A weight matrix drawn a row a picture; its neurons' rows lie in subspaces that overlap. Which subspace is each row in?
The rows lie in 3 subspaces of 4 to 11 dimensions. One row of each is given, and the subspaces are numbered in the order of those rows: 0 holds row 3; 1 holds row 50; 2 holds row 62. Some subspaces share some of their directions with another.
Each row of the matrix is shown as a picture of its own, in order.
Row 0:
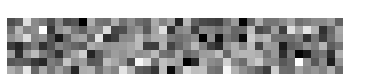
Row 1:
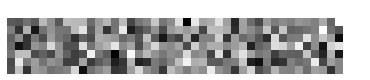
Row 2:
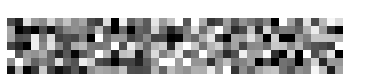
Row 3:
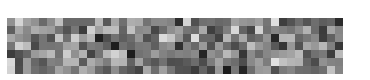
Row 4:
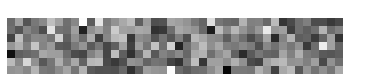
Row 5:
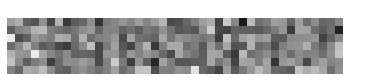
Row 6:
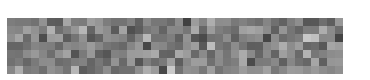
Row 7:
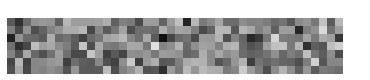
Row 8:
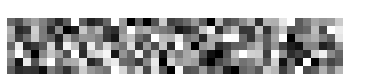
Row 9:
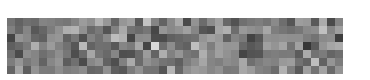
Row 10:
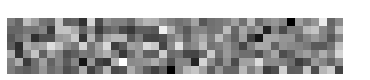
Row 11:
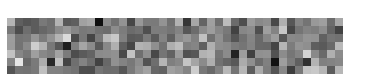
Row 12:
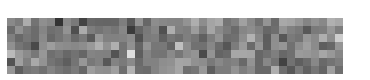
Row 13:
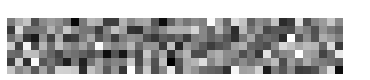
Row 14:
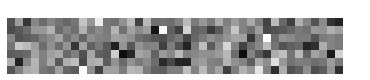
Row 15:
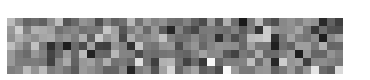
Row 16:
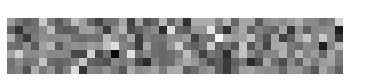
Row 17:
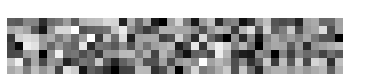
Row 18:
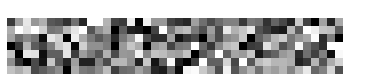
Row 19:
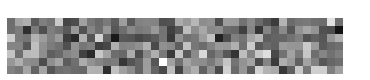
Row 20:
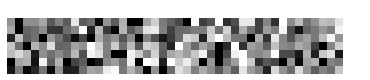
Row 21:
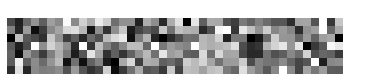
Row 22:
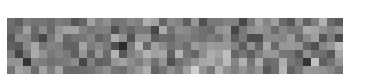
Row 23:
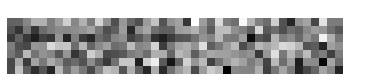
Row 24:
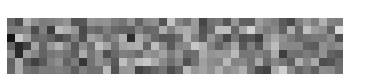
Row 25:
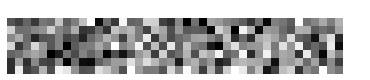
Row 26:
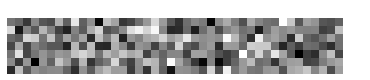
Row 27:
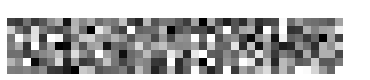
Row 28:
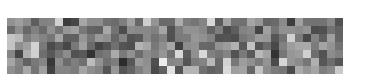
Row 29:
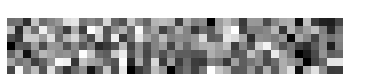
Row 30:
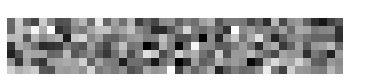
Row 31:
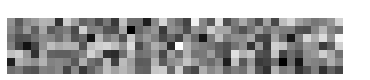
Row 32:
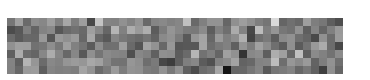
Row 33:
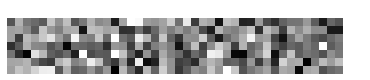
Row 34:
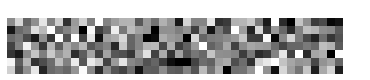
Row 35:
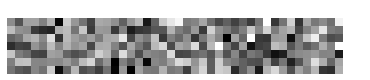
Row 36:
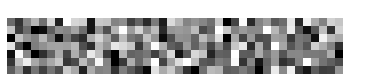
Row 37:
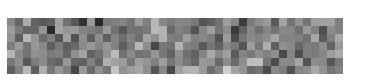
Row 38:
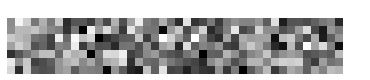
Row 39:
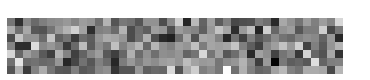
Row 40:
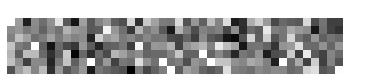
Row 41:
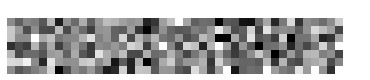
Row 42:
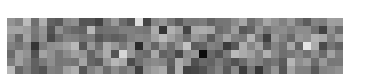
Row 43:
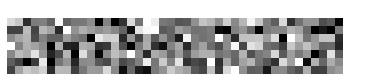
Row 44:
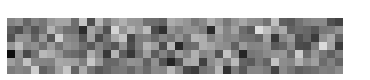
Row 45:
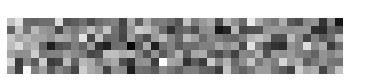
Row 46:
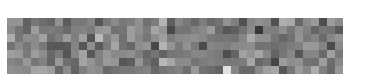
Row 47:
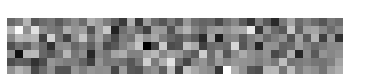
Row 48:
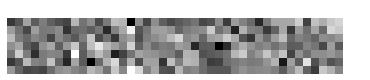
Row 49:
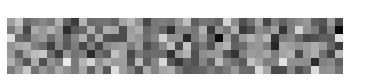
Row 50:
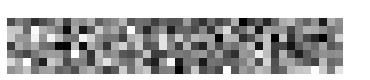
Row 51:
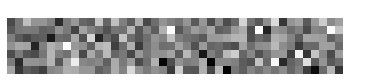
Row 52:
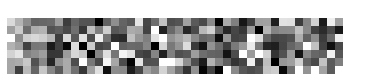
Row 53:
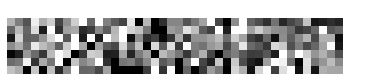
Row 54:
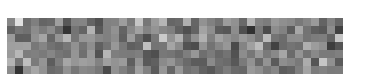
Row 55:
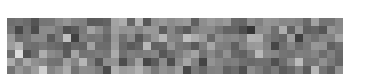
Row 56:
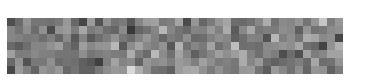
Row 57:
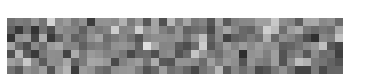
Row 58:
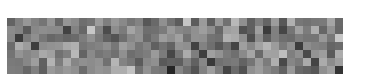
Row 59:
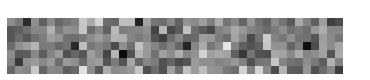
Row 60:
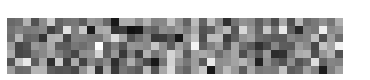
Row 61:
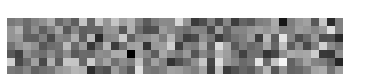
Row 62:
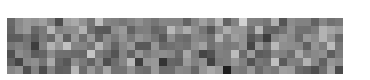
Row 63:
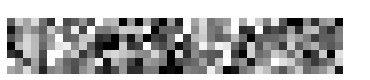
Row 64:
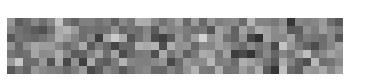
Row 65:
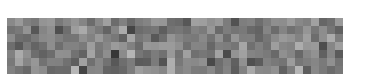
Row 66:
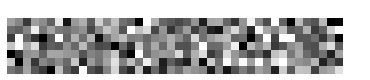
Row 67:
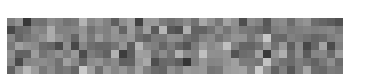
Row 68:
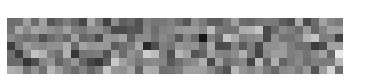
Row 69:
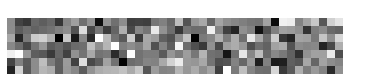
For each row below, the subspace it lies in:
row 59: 0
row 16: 2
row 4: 2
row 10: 2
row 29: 1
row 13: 1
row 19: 1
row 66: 1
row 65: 2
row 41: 1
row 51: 1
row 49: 1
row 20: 1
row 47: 2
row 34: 2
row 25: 1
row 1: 2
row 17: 1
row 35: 1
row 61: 1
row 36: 2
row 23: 1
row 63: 1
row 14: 0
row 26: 1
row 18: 2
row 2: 1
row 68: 2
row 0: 2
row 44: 2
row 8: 1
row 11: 2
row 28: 1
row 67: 0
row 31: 1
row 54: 2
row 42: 0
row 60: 1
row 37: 2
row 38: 0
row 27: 1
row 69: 0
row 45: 1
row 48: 1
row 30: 2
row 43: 1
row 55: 2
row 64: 2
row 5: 2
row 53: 2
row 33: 1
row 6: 2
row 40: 1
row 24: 2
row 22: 2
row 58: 1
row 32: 2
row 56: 2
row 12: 1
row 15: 1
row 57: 2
